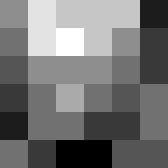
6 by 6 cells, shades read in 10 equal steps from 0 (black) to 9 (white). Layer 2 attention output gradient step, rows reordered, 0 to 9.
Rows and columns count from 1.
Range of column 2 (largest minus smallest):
6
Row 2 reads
4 8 9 7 5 2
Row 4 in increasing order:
2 3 4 4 4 6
